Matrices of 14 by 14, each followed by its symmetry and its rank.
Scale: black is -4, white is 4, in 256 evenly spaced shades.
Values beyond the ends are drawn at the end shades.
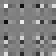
symmetric, rank one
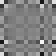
symmetric, rank one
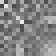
symmetric, rank three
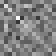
symmetric, rank three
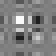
symmetric, rank one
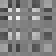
symmetric, rank one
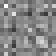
symmetric, rank three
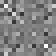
symmetric, rank three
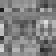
neither, rank two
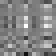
neither, rank two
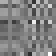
neither, rank two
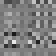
neither, rank two
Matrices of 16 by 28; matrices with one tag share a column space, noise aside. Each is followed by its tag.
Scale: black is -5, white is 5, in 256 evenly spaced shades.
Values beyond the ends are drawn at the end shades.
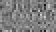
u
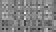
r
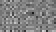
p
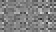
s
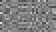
s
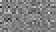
s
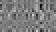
u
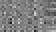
p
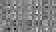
r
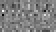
u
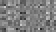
r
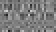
u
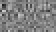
u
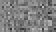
r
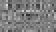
u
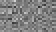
s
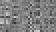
p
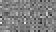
p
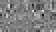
u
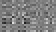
p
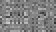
p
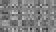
r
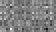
r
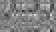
u
